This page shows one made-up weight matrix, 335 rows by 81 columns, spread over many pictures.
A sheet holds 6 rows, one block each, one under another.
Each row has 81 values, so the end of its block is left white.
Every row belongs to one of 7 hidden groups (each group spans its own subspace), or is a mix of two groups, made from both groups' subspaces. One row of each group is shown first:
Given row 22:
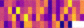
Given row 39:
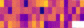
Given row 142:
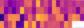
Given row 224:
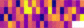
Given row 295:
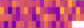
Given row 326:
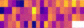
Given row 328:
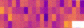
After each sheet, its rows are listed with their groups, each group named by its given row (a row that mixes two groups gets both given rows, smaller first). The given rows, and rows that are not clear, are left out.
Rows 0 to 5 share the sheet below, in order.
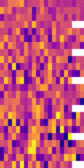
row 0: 326
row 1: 224
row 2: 22 and 142
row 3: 39 and 295
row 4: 22 and 39
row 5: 224 and 295
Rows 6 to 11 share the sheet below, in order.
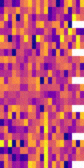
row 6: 22
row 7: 295
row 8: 39 and 326
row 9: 295 and 326
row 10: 328
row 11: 328
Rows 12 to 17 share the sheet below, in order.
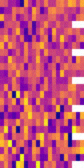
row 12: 224 and 326
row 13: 224
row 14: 22
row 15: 22
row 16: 22
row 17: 142
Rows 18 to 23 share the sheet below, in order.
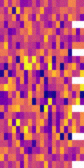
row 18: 22
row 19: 22
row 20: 224
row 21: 326
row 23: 224
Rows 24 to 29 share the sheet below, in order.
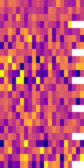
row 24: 22
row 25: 224 and 326
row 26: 142
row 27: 142
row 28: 224
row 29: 39
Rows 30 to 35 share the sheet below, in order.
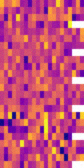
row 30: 22
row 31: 328
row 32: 224
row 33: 39
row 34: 328
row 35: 295
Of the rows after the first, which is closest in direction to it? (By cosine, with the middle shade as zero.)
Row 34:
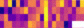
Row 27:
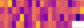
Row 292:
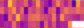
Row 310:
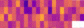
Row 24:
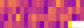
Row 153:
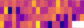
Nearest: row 27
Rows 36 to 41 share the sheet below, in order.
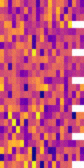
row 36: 22
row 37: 326
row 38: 39
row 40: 22
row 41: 326
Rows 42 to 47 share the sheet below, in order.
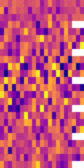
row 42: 39 and 295
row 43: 39
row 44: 295
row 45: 326 and 328
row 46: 224
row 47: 39 and 142
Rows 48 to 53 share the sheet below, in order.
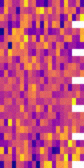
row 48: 39
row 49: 328
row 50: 224
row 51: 224
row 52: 39
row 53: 39 and 295
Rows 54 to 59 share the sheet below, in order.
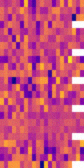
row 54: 224
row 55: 22
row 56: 295
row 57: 224
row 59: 326
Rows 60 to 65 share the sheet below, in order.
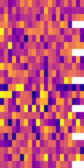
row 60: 22
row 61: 328
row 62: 328
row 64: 295
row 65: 142
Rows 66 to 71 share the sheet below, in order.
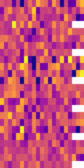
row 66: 295
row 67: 224
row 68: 224
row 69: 142
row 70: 142
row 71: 224 and 295
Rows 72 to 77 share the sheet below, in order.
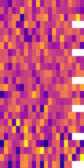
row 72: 142
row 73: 224
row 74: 295
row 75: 326
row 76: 22
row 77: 39
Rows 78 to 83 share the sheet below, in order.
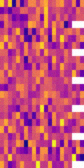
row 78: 328
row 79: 224
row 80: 224
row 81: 326
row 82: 224
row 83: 224
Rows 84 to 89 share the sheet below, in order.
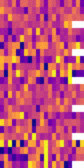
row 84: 328
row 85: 142
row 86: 22
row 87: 39 and 224
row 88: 326
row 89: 328
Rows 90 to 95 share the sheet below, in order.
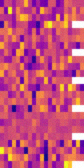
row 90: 39
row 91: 142
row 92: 224
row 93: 295
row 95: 328
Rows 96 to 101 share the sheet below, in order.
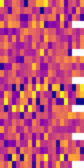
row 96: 39
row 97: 22 and 326
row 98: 326
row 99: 295
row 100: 224 and 326
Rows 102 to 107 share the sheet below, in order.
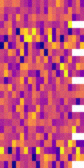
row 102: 22
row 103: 224
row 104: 295
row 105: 142
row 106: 224
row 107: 295
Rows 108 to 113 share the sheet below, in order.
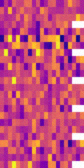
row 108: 39 and 142
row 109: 295
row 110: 295
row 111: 22
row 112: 39 and 326
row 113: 295
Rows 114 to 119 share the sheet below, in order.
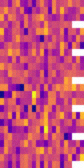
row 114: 224
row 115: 39
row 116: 328
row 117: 326
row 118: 328
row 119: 39
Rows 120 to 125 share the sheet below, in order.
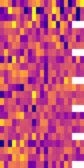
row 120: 295
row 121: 295
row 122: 328
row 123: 326
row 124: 326
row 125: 328
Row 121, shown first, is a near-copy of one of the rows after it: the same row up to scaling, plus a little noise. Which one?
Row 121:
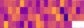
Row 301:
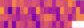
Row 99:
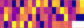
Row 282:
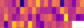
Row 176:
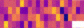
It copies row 176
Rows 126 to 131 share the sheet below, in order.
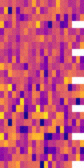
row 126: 39
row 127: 39
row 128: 328
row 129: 142
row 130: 39
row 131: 326
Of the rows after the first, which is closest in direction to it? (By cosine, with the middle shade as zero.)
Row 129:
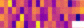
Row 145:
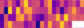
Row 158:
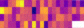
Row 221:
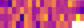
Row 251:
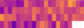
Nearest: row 251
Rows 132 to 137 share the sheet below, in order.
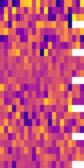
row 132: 22
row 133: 326
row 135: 22 and 142
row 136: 224
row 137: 295
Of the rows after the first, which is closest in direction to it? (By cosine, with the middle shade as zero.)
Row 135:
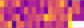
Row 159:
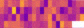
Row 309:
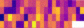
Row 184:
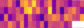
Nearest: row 159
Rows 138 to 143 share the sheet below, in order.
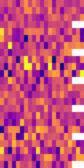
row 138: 224
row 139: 328
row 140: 224
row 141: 224
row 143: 295
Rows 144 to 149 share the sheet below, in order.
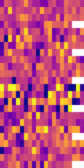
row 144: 39
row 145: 39 and 224
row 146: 295
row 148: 142
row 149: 326
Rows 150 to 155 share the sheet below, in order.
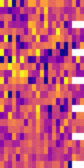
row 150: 328
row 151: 39
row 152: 328
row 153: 39
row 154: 22
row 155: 22
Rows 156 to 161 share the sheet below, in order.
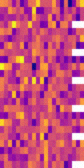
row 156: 295
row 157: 142
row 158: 326
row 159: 22 and 295
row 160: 326
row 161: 328
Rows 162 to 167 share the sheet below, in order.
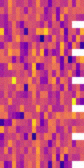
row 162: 22
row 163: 39
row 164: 295
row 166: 326
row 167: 22 and 39
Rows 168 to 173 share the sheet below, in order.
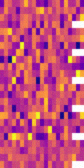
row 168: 39
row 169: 142
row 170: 142
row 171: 295 and 328
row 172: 295
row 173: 224 and 328
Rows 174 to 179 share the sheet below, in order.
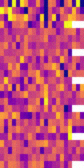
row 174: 328
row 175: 22
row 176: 295
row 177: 328
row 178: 22
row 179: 39
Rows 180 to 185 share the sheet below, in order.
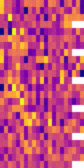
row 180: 328
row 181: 328
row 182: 39
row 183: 142 and 328
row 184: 224
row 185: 224
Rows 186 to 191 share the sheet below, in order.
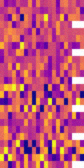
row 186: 142
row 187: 142
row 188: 22
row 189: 295 and 326
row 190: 22
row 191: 224
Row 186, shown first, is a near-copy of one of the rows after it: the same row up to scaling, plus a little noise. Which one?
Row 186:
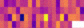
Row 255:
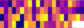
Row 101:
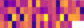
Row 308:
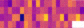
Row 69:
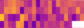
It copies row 101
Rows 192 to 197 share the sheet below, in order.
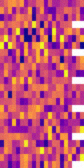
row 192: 326
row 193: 224
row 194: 295
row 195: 39
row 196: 22 and 295
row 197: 39
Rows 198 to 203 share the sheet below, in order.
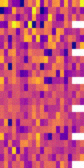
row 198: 295 and 326
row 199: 39 and 224
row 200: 39
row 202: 39
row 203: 22
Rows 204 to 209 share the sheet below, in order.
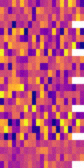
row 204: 295
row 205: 224 and 328
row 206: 39 and 326
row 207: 326
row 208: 295
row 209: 39 and 328
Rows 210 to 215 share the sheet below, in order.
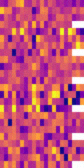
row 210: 326
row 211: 295
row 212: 326
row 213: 39 and 295
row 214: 39
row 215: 295
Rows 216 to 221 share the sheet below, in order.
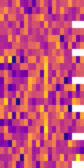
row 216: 224
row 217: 224 and 295
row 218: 328
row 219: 22
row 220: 328
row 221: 142
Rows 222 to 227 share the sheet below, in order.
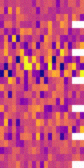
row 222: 39
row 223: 22
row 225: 39
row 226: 39
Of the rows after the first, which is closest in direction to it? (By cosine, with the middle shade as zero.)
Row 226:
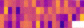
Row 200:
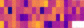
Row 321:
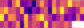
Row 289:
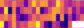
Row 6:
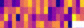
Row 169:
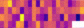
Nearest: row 289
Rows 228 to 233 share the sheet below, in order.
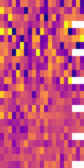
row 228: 328
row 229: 142
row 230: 22
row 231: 326
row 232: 328
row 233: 39 and 142
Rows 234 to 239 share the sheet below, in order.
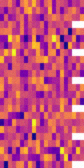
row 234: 224
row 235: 295
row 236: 39
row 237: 39
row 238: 326
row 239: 295
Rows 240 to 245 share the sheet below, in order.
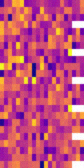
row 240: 326 and 328
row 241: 22
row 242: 326
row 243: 22
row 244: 326
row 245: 326
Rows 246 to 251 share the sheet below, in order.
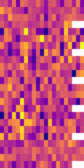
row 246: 328
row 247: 39
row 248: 224
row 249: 142
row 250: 224 and 328
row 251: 295 and 326
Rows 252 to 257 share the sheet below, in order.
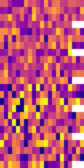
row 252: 142 and 326
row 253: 22
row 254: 22
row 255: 142
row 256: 22
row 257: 39
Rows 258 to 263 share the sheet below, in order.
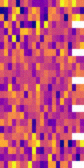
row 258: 295 and 326
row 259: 22
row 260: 295
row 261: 22
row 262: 326
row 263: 295
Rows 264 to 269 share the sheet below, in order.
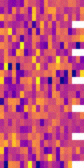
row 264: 326
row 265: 142
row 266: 39
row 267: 142
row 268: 39 and 295
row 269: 22 and 295
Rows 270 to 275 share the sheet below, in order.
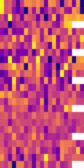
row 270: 328
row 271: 22 and 326
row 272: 22
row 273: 328
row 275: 142 and 295
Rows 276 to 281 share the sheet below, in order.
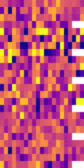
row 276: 39 and 326
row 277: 39
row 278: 142
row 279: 142
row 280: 295
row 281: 39
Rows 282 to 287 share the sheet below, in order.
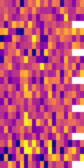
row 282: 295
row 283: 326
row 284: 39
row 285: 224
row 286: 224 and 295
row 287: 224
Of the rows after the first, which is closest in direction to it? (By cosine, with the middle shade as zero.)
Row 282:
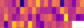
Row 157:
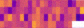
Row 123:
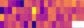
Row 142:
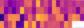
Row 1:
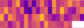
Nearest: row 123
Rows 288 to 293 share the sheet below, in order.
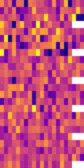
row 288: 142 and 224
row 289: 39
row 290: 295
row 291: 326
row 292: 22
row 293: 39
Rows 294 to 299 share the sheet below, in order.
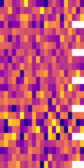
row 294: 39
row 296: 142
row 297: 295
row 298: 295
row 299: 326
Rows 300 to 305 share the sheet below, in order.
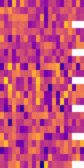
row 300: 328
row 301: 295
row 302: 295
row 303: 22
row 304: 39
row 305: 326
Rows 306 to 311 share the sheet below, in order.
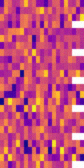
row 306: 39
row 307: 326
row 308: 142
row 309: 142
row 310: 224
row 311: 224
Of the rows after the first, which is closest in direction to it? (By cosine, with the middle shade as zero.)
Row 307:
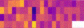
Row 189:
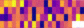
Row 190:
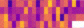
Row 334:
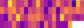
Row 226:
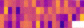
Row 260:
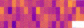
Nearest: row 189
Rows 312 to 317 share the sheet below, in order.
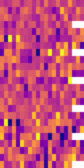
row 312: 295
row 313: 39
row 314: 22
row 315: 224
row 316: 39
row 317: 224 and 328
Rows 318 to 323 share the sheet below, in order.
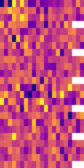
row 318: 328
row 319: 22
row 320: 326
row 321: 224
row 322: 295
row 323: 295
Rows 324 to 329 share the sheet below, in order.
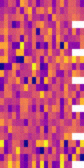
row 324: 224 and 295
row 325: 22 and 142
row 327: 39
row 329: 39
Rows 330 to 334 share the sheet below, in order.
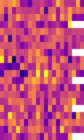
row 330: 22
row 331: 39
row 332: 142 and 328
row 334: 22
